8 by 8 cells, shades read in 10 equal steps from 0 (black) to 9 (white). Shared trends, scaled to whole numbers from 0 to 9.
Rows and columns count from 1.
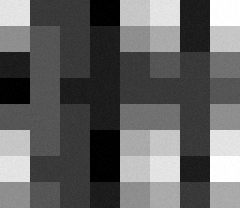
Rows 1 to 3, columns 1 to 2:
8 2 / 5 3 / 1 3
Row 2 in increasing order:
1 1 2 3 5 5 6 7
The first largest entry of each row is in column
8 8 8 2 8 8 8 6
